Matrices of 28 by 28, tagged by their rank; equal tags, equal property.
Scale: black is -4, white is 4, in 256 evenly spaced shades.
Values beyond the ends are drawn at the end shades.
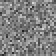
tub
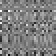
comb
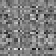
comb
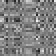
comb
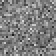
tub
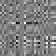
comb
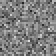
tub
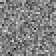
tub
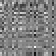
comb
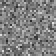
tub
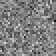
tub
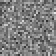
tub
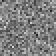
tub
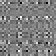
comb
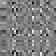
comb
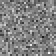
tub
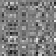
comb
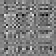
comb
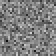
tub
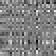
comb
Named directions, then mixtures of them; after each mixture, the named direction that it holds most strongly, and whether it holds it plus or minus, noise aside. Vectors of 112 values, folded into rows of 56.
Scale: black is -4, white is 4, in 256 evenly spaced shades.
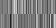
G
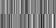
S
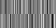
S, minus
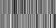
G, minus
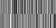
G, minus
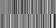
G, minus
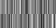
S, plus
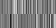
G, plus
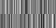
S, plus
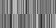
G, plus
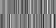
S, plus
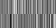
G, plus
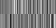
G, plus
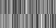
S, minus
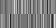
G, plus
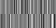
S, plus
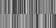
G, minus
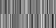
S, minus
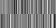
G, minus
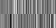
G, plus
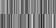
S, plus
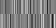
S, minus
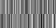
S, plus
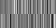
G, plus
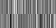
G, plus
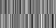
S, minus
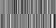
G, minus
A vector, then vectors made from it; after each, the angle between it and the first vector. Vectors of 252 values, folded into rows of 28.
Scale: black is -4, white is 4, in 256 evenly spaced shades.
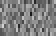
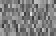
nearly opposite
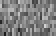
orthogonal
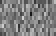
nearly parallel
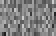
partly aligned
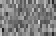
orthogonal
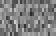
partly aligned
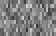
partly aligned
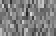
partly opposed
